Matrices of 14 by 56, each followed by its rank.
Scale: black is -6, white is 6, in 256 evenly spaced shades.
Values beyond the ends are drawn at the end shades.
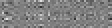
three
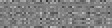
three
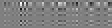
one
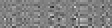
three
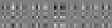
one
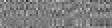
three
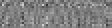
three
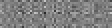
three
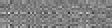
three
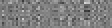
three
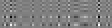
one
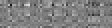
three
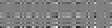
one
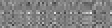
three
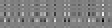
one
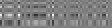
one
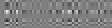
one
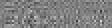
three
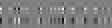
one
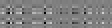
one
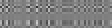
one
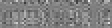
three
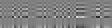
one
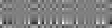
one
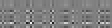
one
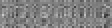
three
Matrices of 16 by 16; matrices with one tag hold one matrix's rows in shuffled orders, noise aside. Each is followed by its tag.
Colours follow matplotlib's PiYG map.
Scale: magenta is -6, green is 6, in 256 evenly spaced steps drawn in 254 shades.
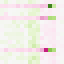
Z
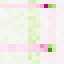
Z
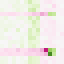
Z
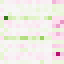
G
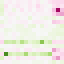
G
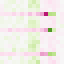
Z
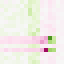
Z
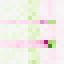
Z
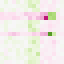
Z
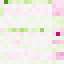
G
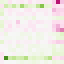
G
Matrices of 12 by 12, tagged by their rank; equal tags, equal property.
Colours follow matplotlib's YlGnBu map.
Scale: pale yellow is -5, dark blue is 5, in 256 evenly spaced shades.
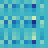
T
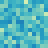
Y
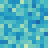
Y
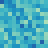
Y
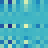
T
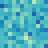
Y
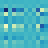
T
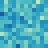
Y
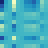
T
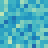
Y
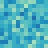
Y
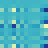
T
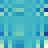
T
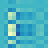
T
